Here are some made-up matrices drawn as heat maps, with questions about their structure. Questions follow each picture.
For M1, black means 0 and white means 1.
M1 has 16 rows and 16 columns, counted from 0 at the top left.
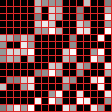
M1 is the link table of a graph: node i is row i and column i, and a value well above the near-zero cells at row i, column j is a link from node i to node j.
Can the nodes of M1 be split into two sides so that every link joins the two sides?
yes
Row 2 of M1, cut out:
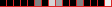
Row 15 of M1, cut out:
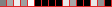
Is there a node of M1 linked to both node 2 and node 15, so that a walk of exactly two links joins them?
no
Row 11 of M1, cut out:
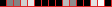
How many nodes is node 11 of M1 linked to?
8
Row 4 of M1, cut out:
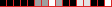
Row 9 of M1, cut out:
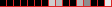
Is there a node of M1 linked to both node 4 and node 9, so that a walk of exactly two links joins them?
yes
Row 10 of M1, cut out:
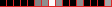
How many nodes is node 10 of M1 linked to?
6
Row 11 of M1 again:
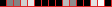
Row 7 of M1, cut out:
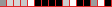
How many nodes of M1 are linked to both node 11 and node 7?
8
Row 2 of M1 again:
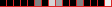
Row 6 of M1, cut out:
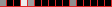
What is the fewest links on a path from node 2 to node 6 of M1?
3
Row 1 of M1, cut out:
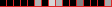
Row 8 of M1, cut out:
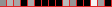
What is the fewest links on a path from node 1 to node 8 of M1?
1
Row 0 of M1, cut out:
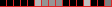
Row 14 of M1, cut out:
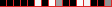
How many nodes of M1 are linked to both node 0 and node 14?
5
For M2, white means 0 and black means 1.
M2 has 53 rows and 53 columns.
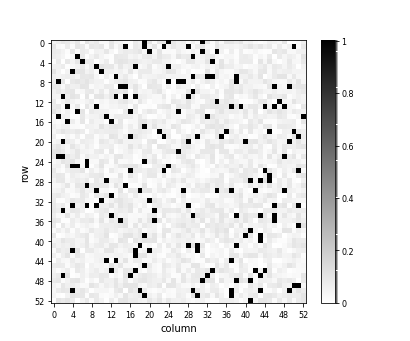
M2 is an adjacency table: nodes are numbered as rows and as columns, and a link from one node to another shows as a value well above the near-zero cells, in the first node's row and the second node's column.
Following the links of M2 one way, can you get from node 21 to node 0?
no
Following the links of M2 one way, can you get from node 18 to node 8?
no
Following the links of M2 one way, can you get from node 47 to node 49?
yes
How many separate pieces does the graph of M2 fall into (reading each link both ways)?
1
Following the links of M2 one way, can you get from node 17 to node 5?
yes
